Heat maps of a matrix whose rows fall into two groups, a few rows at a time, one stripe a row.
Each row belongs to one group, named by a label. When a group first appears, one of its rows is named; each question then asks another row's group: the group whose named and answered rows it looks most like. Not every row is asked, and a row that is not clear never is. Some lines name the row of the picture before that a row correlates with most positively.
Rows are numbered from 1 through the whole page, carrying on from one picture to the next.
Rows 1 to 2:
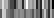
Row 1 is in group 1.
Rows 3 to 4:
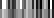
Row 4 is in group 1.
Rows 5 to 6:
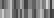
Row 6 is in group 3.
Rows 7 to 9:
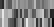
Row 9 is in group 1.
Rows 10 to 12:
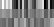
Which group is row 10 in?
3
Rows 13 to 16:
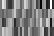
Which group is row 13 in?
1
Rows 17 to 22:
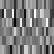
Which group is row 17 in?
1
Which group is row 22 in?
1
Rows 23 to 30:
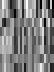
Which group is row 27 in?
3
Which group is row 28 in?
3
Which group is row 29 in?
1
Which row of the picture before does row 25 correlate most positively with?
21
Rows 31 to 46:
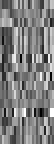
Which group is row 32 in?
1
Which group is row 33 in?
3
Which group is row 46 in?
1
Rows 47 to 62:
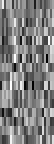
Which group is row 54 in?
1
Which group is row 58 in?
3
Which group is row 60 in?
1
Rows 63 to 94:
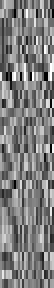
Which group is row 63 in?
3
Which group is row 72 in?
1
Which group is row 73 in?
3
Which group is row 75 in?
1
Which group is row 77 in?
3
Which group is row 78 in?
3
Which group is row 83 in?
1
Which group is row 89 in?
3
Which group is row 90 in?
3
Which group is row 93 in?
3
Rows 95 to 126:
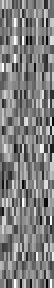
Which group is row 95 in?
3
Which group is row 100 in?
3
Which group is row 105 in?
3
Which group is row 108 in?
1
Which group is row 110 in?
1
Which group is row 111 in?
3
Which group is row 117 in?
3
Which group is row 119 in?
1
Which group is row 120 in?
3
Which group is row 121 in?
1
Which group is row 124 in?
3
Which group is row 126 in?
1
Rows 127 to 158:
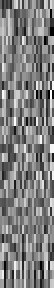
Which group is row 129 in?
3
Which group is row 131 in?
3
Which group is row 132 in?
1
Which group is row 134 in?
1
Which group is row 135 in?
1
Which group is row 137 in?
1
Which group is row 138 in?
1
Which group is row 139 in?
1
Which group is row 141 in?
1
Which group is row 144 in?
1
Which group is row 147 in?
3
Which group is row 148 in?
1
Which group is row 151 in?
1
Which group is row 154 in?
1
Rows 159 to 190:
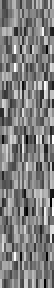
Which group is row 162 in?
3
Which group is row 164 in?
1
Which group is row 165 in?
1
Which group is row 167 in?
3
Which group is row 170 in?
1
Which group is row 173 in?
3
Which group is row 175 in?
3
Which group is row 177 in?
1
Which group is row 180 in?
3
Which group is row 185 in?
1
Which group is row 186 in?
3
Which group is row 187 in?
1
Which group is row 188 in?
3
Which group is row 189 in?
1
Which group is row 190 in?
1
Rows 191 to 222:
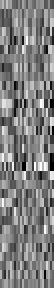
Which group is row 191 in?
3
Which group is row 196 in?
3
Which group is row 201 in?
1
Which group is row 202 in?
3
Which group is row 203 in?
1
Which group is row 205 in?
1
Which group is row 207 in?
3
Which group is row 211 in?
1
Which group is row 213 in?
3
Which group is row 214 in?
1
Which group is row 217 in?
3
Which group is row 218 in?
1
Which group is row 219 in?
1
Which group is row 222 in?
3
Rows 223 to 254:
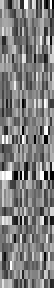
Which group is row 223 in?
1
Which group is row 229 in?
3
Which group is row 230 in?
3
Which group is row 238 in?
3
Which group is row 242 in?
3
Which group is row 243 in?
1
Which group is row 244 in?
3
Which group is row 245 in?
3
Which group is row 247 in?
3
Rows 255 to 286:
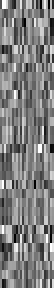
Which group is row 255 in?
1
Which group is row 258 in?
3
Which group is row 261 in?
1
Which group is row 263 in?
3
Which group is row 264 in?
3
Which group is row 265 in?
1
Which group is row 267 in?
3
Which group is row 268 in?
3
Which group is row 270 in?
3
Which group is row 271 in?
3
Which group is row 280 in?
3
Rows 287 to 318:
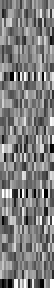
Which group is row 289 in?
3
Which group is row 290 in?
1
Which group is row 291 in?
3
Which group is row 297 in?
1
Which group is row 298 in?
3
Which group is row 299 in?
1
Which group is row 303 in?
3
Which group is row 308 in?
3
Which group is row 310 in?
3
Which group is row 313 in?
1
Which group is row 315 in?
1
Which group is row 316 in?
3
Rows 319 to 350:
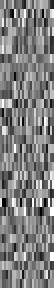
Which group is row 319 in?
3
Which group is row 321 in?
3
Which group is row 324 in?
3
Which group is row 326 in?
3
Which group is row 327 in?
1
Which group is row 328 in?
1
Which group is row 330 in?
3
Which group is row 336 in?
3
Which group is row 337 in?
3
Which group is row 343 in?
1
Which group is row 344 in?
1
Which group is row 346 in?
1
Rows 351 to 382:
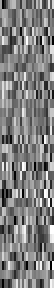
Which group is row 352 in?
1
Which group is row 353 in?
1
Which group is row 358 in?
3
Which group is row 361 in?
1
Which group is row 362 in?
3
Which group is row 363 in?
3
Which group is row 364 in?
1
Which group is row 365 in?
1
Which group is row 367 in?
3
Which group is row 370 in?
1
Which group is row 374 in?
1
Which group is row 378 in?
3
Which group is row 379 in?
1
